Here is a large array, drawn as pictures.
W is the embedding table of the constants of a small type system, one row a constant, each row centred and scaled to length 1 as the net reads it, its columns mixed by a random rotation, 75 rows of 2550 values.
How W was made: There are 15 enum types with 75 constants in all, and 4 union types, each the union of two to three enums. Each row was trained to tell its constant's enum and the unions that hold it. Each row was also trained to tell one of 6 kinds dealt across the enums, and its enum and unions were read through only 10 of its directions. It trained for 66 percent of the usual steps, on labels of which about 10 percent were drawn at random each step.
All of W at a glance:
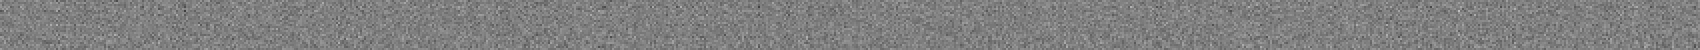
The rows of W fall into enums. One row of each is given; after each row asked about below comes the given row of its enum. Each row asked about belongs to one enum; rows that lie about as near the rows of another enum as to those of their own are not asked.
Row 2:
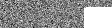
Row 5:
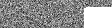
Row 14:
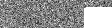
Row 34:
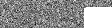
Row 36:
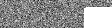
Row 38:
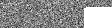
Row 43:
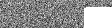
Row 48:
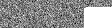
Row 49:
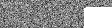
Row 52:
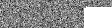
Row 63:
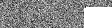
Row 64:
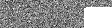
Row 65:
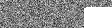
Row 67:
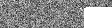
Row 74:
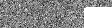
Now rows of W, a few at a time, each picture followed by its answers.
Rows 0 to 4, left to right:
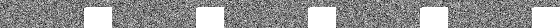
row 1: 34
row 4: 49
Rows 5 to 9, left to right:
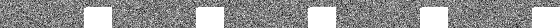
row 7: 5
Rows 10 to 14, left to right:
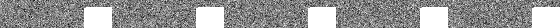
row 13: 49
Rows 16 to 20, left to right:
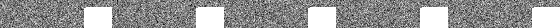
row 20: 14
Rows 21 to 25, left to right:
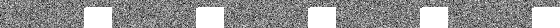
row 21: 74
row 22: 65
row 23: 65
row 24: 2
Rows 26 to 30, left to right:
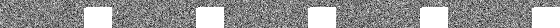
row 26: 43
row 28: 63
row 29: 38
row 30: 49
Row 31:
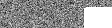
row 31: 34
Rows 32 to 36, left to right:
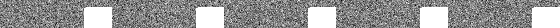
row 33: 38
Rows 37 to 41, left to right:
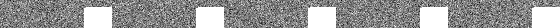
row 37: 36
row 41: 49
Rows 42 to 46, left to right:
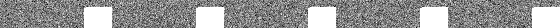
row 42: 48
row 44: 43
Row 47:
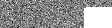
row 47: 2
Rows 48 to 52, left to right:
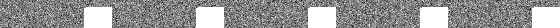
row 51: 63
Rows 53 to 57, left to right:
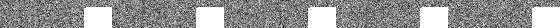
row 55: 74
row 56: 74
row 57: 43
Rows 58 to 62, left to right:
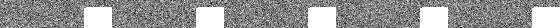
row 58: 14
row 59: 14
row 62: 64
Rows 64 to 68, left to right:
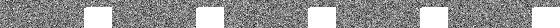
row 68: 36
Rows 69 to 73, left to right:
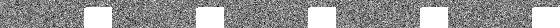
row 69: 67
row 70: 63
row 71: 65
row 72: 14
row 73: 65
